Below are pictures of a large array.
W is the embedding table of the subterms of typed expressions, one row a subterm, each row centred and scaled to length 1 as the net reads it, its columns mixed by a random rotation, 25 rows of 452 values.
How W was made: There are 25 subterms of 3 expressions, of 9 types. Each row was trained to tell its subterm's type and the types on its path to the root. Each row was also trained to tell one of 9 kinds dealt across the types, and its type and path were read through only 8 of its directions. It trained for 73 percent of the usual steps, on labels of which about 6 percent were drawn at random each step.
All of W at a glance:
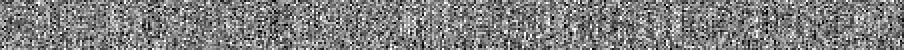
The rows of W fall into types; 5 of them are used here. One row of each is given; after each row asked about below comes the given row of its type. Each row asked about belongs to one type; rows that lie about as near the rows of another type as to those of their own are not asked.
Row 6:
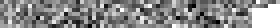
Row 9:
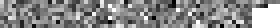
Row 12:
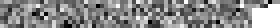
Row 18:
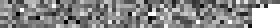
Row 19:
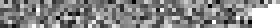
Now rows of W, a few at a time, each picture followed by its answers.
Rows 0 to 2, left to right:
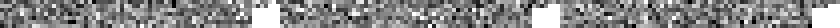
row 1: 18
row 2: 12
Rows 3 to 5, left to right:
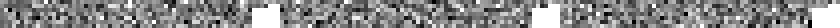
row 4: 6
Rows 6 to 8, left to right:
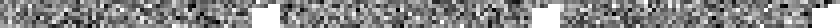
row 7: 6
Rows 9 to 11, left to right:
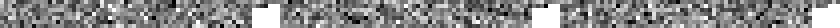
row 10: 18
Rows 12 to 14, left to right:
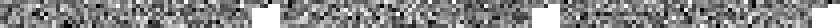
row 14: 12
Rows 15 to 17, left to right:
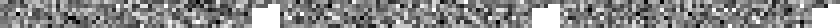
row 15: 18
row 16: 9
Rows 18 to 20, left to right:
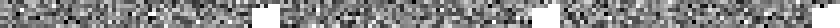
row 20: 12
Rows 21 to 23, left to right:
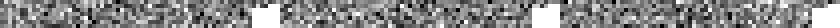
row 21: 12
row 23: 19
